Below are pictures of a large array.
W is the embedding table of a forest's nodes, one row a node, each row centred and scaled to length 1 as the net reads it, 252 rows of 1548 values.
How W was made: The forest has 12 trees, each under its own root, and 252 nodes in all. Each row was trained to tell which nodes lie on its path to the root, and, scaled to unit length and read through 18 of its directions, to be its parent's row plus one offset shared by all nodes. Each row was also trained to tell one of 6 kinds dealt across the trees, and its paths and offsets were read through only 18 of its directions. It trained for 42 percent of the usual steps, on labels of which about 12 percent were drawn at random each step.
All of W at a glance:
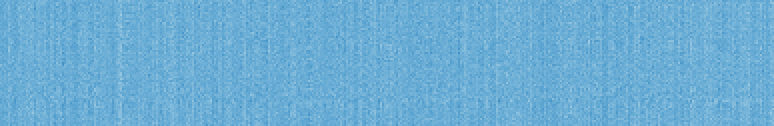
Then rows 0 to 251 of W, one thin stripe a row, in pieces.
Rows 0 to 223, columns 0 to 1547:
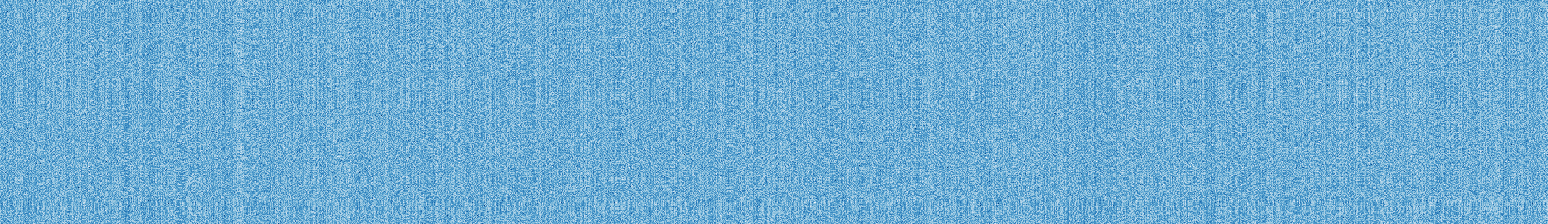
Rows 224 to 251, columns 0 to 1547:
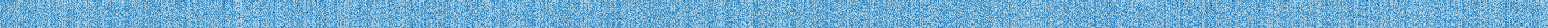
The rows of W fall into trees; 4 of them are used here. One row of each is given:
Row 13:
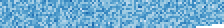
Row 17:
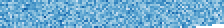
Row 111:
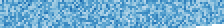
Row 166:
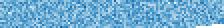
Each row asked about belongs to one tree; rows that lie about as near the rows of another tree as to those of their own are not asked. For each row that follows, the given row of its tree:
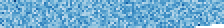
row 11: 166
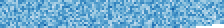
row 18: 111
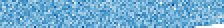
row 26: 13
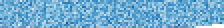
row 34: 17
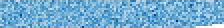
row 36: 13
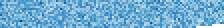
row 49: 17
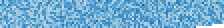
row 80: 17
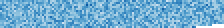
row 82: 17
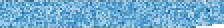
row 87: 17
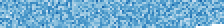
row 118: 166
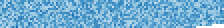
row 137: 111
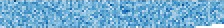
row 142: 166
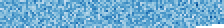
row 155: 166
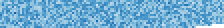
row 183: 17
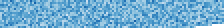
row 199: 13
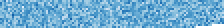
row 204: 166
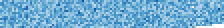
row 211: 17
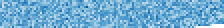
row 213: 166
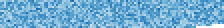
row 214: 166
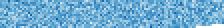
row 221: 166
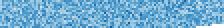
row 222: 17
